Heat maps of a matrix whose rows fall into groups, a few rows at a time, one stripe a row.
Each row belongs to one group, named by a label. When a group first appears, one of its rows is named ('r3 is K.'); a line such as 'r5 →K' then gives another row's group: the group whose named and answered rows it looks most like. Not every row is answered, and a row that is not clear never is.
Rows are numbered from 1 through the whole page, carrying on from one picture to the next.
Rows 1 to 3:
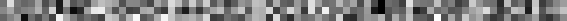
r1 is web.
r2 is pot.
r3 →web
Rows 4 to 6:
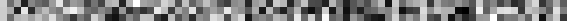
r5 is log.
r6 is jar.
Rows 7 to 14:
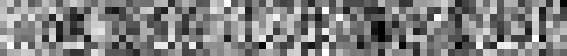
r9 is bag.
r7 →log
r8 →jar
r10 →pot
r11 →pot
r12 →jar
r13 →log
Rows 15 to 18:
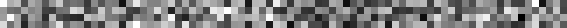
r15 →jar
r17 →pot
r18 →jar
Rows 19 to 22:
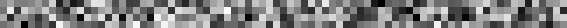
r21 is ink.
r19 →pot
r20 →log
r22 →web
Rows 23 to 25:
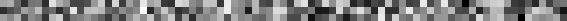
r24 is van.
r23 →ink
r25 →jar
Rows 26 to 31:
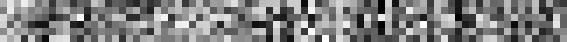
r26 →bag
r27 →web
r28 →log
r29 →ink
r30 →web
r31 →ink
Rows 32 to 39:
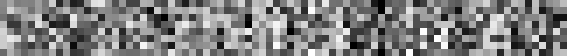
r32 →pot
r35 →van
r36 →ink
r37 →bag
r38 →ink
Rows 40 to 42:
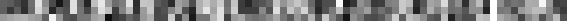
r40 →van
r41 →van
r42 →jar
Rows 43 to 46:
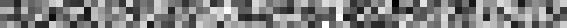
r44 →log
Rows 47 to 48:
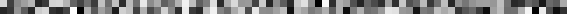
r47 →ink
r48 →van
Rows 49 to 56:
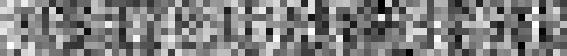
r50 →jar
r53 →jar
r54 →web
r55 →bag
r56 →log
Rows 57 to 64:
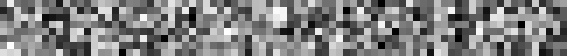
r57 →web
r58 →van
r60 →jar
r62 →van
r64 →bag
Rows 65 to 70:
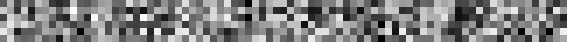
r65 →van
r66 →log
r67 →van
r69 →ink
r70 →web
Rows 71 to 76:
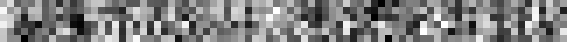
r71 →pot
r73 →pot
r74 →ink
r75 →ink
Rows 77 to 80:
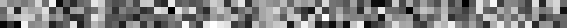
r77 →jar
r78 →log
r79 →bag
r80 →van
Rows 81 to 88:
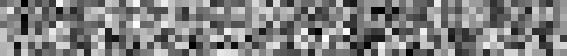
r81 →web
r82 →pot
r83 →pot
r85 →ink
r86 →jar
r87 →ink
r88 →log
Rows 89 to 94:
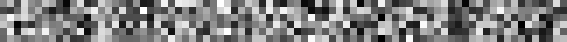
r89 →log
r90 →van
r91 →bag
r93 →log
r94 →web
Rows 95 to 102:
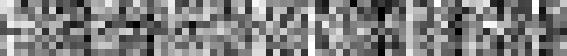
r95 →pot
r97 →web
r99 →van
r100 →bag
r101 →pot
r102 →web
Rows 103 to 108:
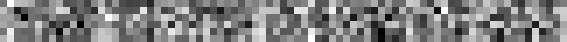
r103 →bag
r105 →pot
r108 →pot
